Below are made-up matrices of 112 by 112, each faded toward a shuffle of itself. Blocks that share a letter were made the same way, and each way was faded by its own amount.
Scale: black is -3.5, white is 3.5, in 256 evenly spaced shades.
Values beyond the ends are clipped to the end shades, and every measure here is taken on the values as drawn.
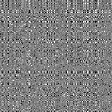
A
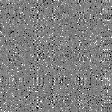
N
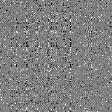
N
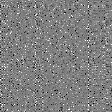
N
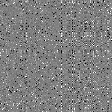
N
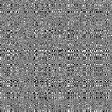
A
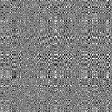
A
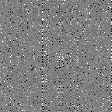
N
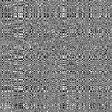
A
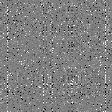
N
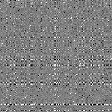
A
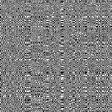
A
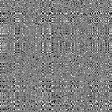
A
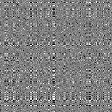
A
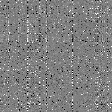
N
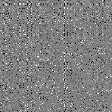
N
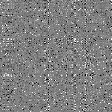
N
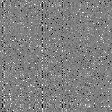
N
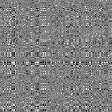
A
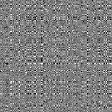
A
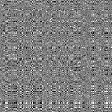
A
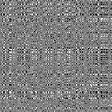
A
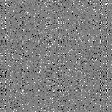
N
